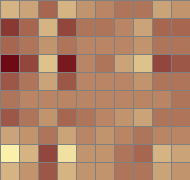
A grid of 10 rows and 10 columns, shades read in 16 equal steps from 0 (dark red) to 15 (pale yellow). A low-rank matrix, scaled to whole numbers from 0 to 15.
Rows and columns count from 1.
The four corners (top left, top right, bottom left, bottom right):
11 9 11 9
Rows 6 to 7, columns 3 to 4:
8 8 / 9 6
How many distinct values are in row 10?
5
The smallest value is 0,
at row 4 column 1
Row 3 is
6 7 9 7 8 8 8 9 7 7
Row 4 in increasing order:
0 1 4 4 5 7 8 10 12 12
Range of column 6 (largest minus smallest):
2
